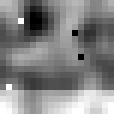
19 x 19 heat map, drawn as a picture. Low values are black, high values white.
Seam: horizontal, 80% of the way down, the bottom part higher. Lone odd cells: 4, 2 higher and 2 lower than their neighbours. Calmest part: centre.
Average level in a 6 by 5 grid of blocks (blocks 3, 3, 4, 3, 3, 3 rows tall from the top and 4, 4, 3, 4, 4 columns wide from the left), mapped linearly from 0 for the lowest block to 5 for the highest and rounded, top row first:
31233 | 20221 | 23322 | 22221 | 31233 | 53455
